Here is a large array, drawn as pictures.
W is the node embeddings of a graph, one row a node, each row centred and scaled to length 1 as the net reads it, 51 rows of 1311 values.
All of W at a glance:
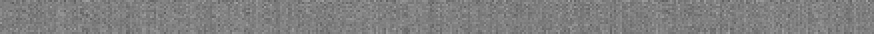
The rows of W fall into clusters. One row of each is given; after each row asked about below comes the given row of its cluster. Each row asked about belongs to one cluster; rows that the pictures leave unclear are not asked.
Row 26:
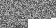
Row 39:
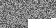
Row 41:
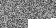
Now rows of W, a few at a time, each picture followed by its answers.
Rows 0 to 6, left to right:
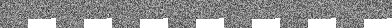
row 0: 39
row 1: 39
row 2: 39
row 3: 26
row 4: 39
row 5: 26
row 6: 41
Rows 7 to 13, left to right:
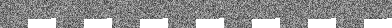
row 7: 39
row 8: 41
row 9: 41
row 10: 26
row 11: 26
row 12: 39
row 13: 41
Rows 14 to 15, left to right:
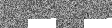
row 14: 41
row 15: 26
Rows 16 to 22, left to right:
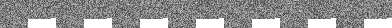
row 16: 39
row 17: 39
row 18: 39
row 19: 41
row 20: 41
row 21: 41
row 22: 26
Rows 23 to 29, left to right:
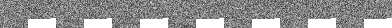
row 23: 41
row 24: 41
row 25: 26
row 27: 41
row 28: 39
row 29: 39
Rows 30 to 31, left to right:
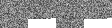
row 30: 41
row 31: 26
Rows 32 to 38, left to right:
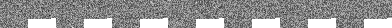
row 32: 39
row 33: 39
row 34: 26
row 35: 41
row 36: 26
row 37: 39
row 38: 26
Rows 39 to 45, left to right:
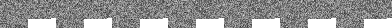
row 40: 26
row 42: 41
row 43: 41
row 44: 26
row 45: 41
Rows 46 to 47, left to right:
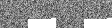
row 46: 26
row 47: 26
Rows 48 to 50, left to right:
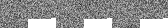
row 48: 26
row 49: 41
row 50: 41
